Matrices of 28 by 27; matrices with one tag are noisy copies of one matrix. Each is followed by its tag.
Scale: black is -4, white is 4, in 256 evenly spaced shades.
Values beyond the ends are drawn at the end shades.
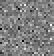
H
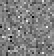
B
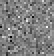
B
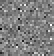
H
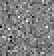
B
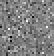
B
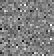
H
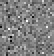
B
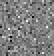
B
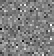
H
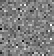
H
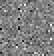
H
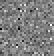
H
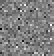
H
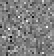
B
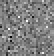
B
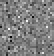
B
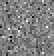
B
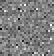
H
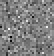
B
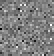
H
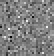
B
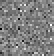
H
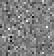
B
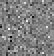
B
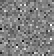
H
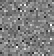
H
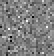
B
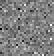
H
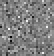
B
